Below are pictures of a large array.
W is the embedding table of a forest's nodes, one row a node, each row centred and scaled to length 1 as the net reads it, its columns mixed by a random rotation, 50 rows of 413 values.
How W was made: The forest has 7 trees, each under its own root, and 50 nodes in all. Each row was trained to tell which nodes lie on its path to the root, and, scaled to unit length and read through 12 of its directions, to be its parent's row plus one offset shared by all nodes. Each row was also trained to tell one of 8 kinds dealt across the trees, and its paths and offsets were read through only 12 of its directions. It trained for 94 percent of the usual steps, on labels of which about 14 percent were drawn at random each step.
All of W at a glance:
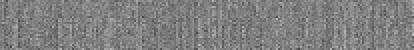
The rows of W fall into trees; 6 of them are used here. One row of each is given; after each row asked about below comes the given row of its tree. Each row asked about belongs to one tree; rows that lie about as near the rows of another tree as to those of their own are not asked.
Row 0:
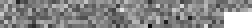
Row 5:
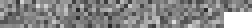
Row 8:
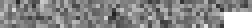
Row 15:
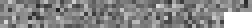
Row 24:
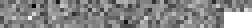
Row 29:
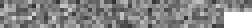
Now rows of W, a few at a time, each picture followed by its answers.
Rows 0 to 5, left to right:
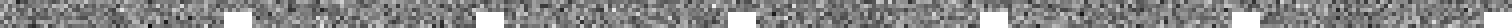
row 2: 15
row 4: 15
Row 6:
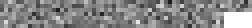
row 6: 15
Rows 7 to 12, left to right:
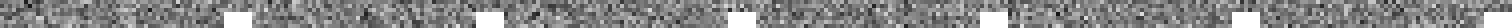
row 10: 0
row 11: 15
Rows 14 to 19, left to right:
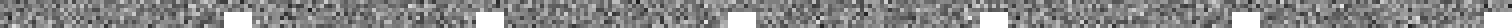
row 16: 15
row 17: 15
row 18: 0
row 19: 0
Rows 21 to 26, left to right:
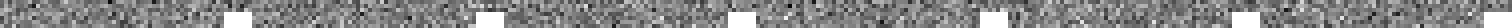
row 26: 8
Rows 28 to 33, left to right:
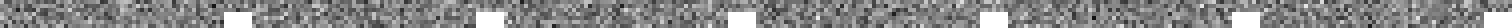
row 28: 0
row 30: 0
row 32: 24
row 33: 0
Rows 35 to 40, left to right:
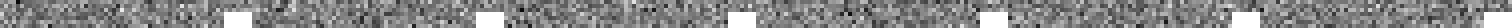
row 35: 0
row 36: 8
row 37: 0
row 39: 15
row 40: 15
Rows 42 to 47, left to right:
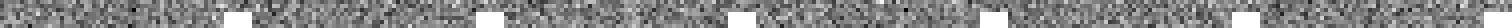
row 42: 15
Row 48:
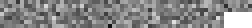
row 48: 0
